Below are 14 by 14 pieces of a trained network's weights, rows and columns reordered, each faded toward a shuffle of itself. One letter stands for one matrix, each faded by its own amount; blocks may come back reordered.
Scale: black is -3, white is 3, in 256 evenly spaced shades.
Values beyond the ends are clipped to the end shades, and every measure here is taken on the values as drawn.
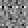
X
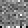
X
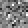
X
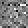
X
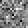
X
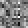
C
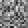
C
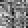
C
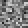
C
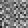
C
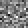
X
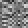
C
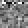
X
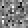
X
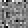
X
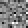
C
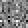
X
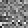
C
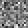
C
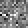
X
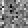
X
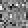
C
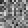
C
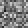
C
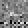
X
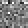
X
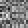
C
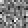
X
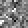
X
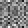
C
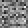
C
